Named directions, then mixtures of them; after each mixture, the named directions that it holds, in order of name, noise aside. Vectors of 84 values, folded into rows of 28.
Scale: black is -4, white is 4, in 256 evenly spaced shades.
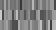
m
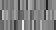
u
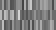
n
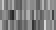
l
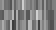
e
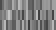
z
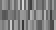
e, n, u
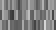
l, u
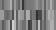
e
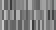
e, l, n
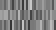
e, n, u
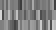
m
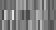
e, l, n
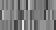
u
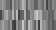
e, u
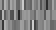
n, u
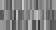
e, l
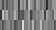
u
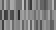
n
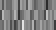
u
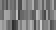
e, m, u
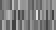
e, z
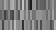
n, u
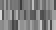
m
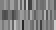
n, u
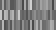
n
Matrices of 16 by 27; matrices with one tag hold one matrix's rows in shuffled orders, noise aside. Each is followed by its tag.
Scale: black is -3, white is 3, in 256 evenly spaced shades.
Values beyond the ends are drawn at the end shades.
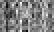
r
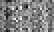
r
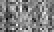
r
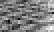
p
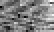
p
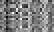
r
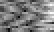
p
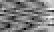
p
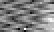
p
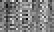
r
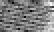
p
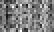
r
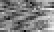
p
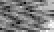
p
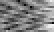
p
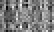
r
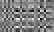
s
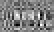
s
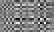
s
